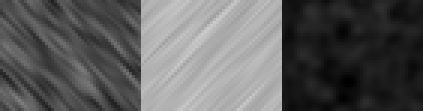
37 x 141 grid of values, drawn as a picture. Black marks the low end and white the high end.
The table splits into one row of 3 panels. Panel 1,1: low, slanting down to the right. Panel 1,2: high, slanting up to the right, faint in contrast. Panel 1,3: very low, blotchy, faint in contrast.
